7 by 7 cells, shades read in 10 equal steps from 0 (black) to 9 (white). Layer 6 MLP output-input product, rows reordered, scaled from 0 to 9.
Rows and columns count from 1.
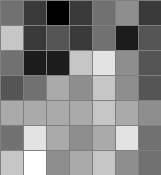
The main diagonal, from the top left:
4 2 1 5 7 8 4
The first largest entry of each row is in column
6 1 5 5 5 2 2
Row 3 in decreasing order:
8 7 5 4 3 1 1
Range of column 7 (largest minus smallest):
3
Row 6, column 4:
5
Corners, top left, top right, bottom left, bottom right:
4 2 7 4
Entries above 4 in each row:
1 1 3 4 7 5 6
